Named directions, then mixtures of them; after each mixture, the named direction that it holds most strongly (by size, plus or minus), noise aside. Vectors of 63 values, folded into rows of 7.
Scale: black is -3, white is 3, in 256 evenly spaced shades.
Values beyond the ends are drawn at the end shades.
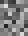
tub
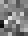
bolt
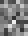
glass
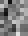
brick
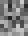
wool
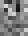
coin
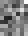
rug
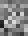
bolt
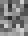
wool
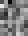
brick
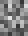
wool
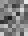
rug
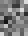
rug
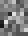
bolt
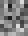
wool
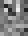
coin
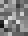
bolt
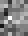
brick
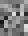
bolt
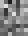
coin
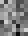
brick
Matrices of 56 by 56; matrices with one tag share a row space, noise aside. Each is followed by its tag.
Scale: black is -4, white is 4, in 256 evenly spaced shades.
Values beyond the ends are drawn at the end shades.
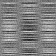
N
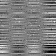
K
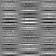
N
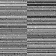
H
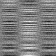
N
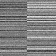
H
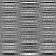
N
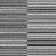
H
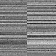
H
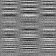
N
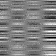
K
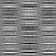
N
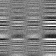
K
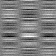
N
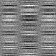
N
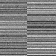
H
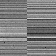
H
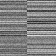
H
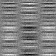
N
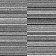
H
